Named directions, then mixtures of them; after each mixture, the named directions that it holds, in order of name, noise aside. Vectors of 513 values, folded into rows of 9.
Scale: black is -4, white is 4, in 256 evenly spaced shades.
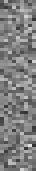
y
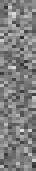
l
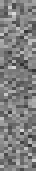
l, y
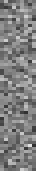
y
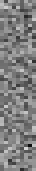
y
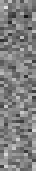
l, y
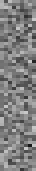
y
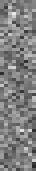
l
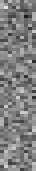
l, y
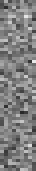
l, y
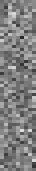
l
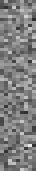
y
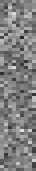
l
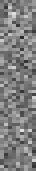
l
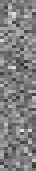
l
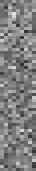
l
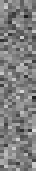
l, y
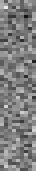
l, y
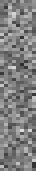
l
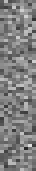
y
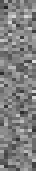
l, y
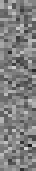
l, y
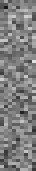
l, y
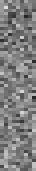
l, y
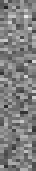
l, y
